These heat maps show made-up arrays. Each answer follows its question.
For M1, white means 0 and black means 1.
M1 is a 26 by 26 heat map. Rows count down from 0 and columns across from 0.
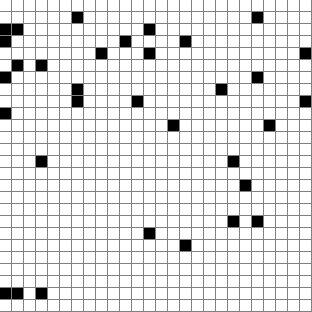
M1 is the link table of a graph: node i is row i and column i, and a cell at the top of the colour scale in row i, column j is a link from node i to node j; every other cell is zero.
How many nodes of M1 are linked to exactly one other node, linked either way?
5
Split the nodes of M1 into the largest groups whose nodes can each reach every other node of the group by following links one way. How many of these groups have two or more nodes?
1
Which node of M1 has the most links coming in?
node 0
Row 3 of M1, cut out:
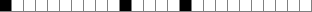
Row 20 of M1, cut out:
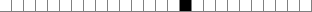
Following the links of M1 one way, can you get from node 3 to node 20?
yes
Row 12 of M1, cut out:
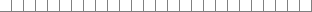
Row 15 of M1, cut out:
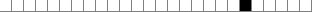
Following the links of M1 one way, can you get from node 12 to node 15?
no
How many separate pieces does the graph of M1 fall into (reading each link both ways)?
4
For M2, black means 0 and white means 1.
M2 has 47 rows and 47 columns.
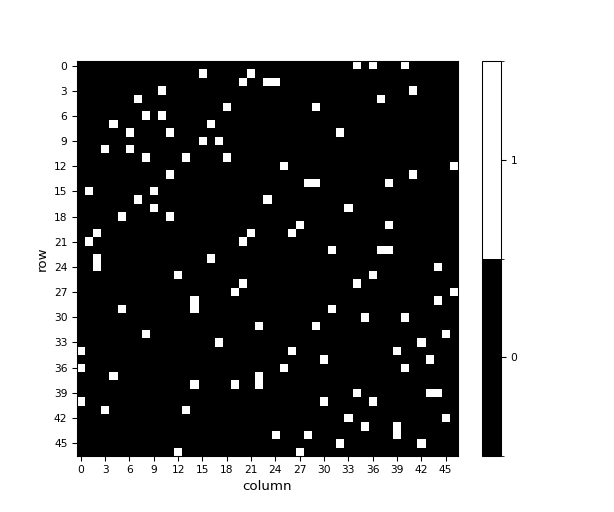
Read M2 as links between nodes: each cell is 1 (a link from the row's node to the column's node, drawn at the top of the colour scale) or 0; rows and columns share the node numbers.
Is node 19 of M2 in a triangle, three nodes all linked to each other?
no
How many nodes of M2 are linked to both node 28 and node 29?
1
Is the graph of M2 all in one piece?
yes
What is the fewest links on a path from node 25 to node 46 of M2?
2
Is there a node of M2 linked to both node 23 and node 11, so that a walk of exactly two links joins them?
no
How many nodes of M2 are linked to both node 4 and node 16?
1
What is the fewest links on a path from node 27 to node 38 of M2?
2
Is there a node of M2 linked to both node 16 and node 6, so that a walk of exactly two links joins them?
no
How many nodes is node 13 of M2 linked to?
2
